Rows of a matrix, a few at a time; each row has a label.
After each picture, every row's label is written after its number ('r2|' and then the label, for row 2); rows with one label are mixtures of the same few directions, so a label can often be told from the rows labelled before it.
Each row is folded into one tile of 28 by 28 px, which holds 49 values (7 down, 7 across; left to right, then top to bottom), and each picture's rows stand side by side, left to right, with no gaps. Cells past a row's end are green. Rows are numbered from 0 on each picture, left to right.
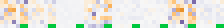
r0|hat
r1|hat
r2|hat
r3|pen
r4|pen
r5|hat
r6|hat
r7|hat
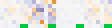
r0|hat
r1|hat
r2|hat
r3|hat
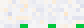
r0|pen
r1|hat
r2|pen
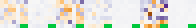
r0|hat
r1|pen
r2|hat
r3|pen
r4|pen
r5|pen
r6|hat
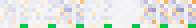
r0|hat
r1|pen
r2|hat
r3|pen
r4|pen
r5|hat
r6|hat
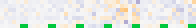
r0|hat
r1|pen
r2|pen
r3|pen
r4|hat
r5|pen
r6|hat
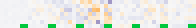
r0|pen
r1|hat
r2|hat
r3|hat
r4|pen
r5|hat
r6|pen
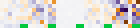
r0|pen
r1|hat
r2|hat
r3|hat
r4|hat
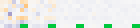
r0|pen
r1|pen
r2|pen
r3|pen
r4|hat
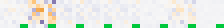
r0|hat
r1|hat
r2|hat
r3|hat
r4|hat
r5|pen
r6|hat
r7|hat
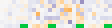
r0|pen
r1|pen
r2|hat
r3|pen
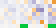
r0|hat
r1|hat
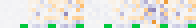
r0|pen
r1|pen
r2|pen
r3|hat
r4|pen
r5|hat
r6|pen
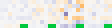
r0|pen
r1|hat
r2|pen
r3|pen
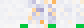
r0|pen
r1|hat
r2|hat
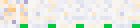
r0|hat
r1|pen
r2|pen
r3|pen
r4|pen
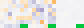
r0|pen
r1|hat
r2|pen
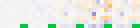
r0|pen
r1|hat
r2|pen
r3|pen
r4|pen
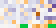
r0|hat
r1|pen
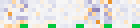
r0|pen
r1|pen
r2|pen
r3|hat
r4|hat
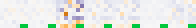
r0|hat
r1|hat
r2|pen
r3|pen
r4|pen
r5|pen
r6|hat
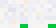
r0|hat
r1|pen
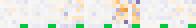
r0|hat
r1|pen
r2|pen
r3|pen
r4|hat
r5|pen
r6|hat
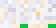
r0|hat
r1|pen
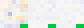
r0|pen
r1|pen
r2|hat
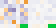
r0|hat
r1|pen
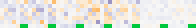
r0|hat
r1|hat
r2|pen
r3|hat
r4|hat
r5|pen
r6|hat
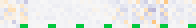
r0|hat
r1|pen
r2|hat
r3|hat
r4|hat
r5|hat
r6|hat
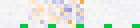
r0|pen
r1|hat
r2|hat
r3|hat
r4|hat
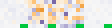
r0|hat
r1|hat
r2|pen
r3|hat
